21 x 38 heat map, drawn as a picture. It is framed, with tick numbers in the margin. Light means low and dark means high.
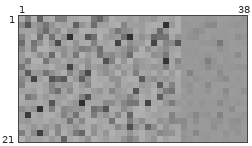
Mirror symmetry: none. Grain: fine. Average level on the scale: 40%. Histogram: skewed, a long tail of high values. Slope: none. Seam: vertical, 70% of the way across, the right part calmer.
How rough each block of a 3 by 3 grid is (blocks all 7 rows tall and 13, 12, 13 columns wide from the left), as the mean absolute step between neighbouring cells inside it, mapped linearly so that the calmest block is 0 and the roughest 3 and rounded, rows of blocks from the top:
320 | 320 | 320
